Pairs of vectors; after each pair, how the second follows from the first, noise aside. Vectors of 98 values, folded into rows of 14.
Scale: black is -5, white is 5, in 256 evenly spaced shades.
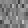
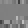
partly zeroed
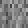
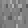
partly zeroed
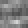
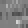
partly zeroed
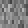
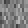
reversed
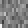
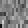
negated
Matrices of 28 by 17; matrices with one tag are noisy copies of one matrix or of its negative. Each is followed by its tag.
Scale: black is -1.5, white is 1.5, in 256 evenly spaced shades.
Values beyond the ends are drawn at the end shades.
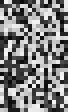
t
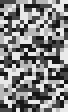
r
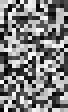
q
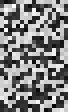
r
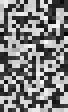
q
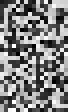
q
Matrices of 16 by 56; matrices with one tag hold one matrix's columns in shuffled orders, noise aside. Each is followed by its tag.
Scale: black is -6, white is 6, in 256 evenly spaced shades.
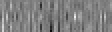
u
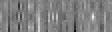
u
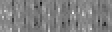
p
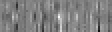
u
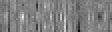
u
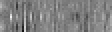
u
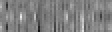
u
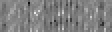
p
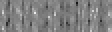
p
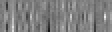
u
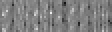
p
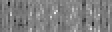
p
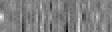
u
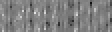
p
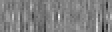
u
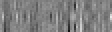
u
